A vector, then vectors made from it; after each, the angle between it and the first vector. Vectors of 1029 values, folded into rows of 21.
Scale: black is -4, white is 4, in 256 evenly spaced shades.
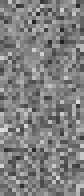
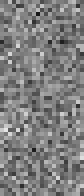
nearly parallel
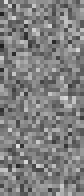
orthogonal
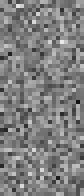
nearly opposite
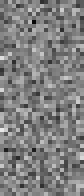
nearly parallel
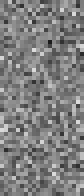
nearly parallel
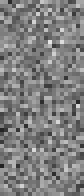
nearly opposite
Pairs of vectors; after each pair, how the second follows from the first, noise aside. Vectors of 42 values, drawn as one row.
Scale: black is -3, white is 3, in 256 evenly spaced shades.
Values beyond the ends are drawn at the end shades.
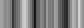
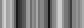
reversed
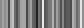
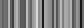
negated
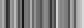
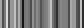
sign-scrambled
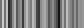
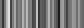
sign-scrambled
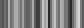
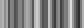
negated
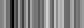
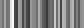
sign-scrambled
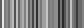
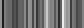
sign-scrambled
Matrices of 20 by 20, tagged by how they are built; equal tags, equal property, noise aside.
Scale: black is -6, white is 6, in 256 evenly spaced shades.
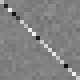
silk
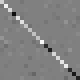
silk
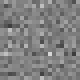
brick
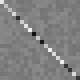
silk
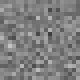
brick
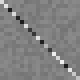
silk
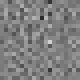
brick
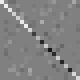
silk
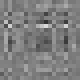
brick
